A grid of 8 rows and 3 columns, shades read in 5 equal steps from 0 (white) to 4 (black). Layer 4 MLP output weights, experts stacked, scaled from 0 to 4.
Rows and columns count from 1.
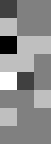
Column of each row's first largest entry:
1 2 1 3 2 1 2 1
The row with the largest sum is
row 1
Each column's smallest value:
0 1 1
